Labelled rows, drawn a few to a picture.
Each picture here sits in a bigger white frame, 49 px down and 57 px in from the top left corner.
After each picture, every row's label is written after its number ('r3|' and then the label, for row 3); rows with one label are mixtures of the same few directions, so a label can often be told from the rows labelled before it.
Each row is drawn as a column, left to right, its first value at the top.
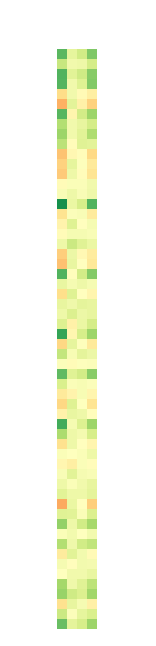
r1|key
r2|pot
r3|key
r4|key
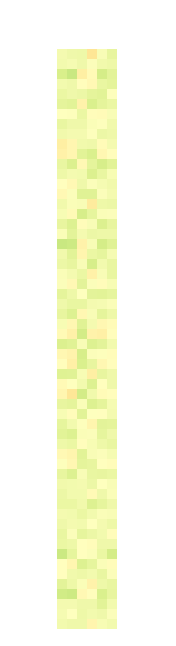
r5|pot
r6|pot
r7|pot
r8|key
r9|pot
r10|pot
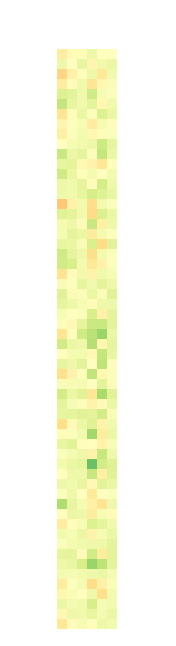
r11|key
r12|key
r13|pot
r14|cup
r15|pot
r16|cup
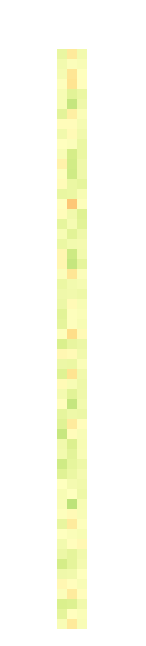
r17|cup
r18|key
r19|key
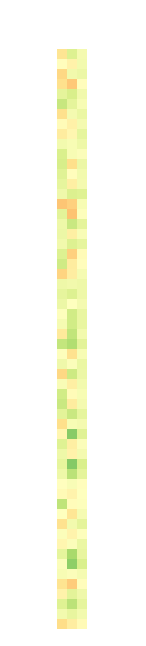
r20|key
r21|cup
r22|cup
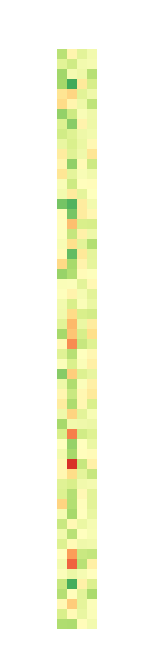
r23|key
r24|cup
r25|cup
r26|pot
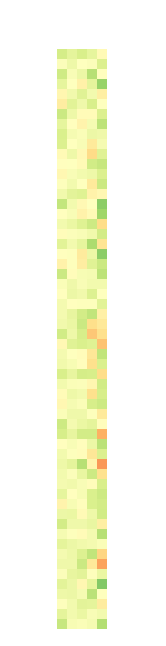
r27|key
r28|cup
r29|cup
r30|pot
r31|cup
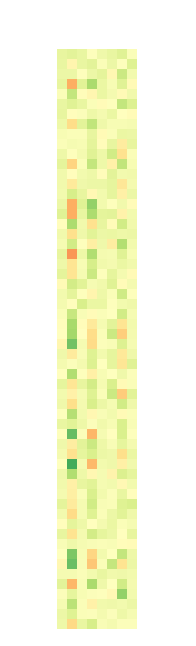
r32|cup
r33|cup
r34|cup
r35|cup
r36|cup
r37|pot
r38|pot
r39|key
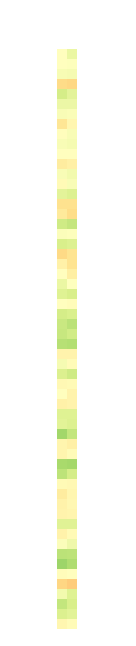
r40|cup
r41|cup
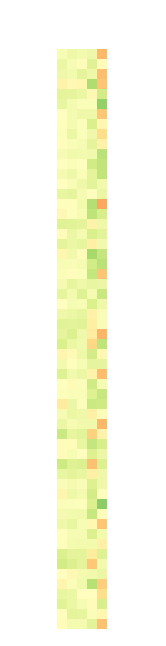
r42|cup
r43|cup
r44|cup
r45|cup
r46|key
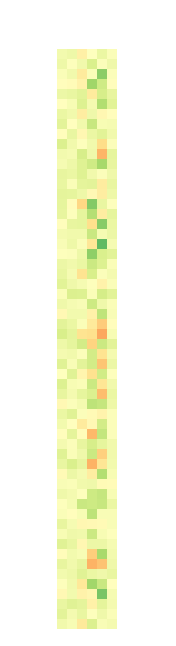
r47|pot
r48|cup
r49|key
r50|cup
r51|pot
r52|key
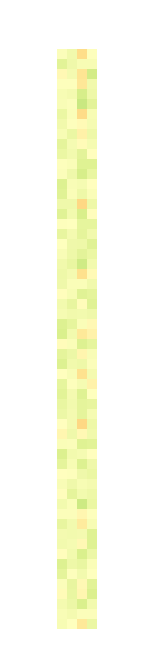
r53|pot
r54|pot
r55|key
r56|pot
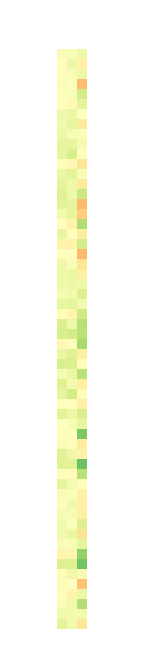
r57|pot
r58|pot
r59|cup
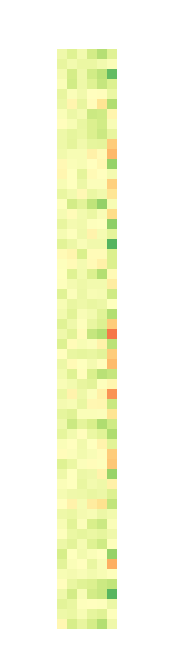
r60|cup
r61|key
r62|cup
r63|key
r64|key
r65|pot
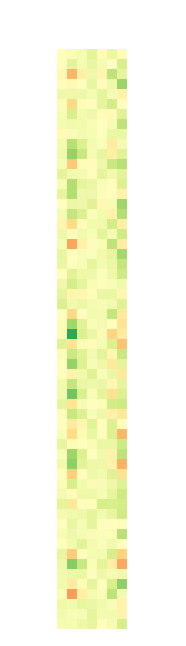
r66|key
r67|pot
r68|pot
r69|key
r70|key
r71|pot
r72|cup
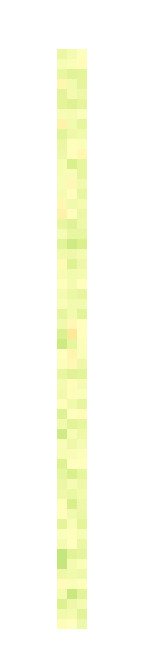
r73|cup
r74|pot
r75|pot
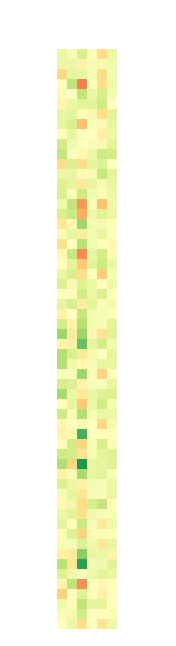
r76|pot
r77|cup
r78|cup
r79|key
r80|key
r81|pot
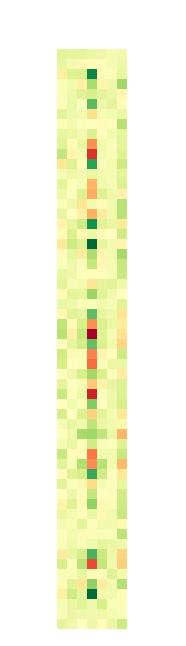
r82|pot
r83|pot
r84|cup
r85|pot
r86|cup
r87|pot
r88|cup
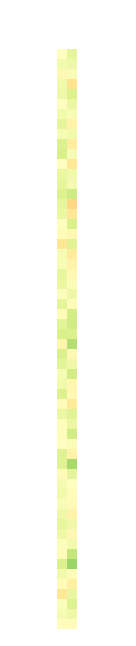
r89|pot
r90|cup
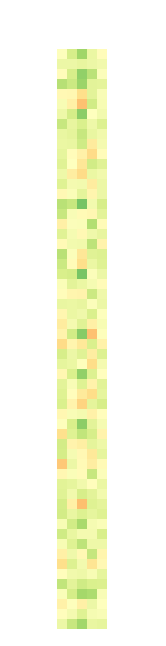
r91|cup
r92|key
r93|key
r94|pot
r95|cup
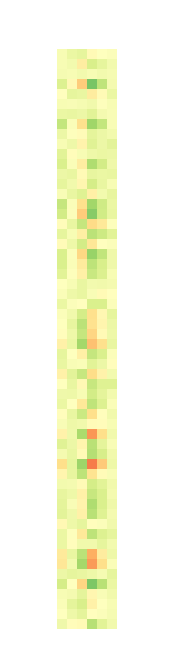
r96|cup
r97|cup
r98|cup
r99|cup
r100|cup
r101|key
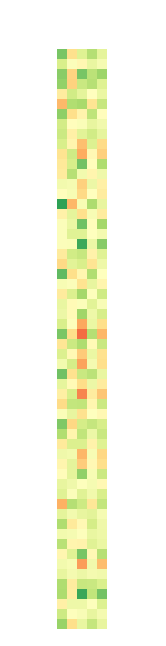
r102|key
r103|key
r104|pot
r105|key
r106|pot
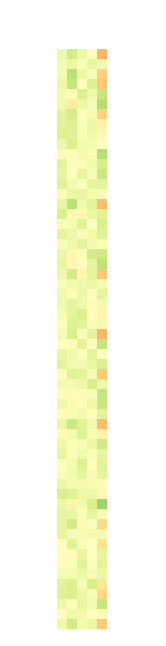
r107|cup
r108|key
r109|cup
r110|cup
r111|key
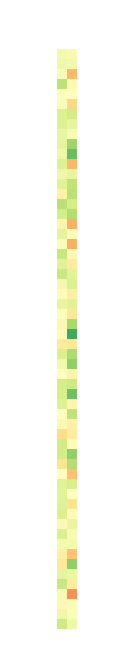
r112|cup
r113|pot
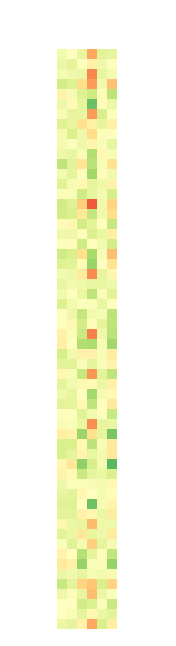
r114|cup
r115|cup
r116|cup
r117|key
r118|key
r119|cup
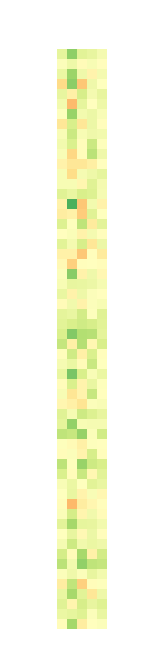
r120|cup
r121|key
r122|cup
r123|pot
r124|cup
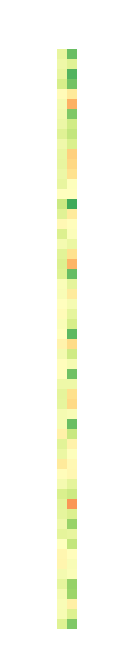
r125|cup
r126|key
